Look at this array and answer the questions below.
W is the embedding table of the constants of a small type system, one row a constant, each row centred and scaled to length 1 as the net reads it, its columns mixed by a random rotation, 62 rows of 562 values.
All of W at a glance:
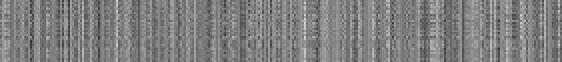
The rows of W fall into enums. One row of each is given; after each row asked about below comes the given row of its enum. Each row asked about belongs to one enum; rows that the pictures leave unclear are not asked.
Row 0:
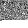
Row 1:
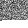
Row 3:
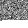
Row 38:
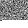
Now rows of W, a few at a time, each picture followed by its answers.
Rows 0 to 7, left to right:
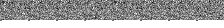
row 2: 1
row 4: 0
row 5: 1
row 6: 1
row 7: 38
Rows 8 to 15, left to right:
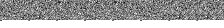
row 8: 38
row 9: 3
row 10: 0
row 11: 1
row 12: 0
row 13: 38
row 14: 3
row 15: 3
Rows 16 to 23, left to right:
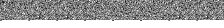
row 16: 0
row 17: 3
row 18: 3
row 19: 1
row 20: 38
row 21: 38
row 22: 3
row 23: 3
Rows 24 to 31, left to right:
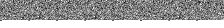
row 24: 38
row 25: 3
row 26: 1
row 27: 3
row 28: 1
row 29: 38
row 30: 3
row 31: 0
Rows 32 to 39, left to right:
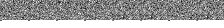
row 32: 38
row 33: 1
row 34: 0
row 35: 1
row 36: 3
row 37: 3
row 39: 3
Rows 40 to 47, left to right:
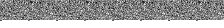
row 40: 38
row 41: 0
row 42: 38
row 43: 0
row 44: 1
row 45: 0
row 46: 38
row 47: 0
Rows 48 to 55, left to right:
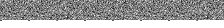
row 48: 38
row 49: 38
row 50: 3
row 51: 38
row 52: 1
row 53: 38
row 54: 38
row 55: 3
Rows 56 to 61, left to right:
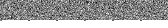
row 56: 3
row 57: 38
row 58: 38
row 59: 0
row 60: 1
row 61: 38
